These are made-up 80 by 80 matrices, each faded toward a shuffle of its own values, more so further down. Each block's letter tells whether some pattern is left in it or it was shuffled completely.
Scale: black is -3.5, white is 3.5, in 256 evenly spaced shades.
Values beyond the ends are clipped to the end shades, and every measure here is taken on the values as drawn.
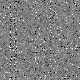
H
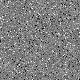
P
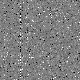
H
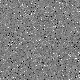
P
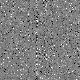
H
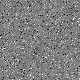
P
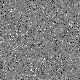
P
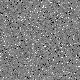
P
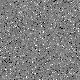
P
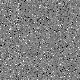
H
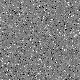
P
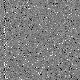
H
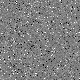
P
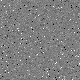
P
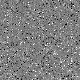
H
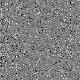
H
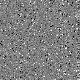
H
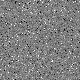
P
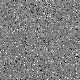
H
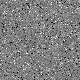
P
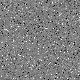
P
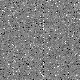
H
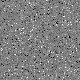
P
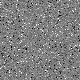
P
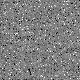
P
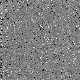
H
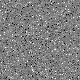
P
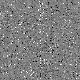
H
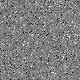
P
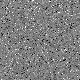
P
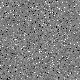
P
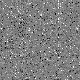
H
